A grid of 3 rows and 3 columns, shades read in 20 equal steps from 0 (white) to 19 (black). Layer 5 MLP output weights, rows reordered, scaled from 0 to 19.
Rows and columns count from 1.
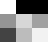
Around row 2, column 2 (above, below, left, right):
19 5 8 7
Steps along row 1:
up same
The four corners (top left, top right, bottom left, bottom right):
0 19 14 1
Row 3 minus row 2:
6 2 -6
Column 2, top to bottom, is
19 3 5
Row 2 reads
8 3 7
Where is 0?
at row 1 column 1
